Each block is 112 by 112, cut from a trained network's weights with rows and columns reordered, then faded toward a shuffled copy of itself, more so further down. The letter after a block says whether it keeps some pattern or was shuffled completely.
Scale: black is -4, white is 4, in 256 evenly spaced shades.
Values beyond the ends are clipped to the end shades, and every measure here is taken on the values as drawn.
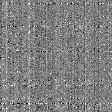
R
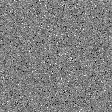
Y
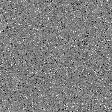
Y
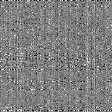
R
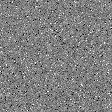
Y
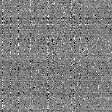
R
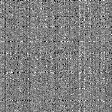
R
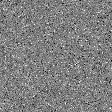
Y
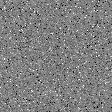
Y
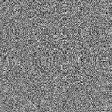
R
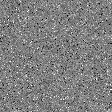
Y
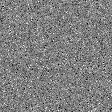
Y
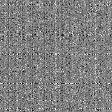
R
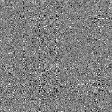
R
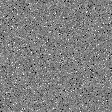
Y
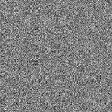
R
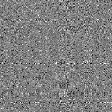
R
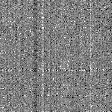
R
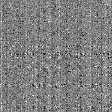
R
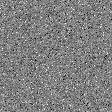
Y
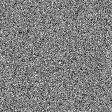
Y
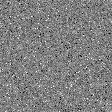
Y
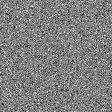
Y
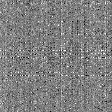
R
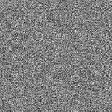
R
